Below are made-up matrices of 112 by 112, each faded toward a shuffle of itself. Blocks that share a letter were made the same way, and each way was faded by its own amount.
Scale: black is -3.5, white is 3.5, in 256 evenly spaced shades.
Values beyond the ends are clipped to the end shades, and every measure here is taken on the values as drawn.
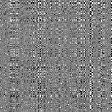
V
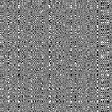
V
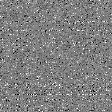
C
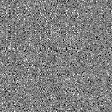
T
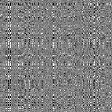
V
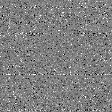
C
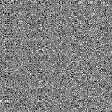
T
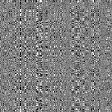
V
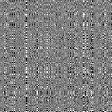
V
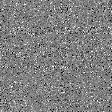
C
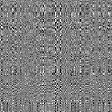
V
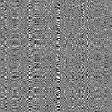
V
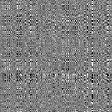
V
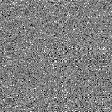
T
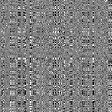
V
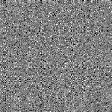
T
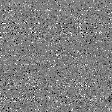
C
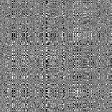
V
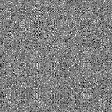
T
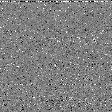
C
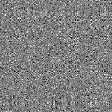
T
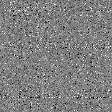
C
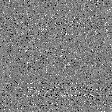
C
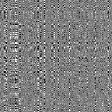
V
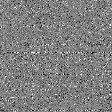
C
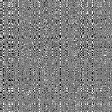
V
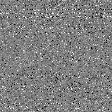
C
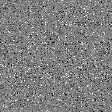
C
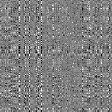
V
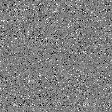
C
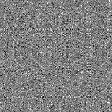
T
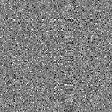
T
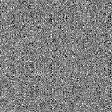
T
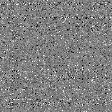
C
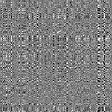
V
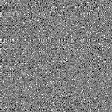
T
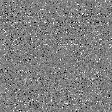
C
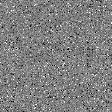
C
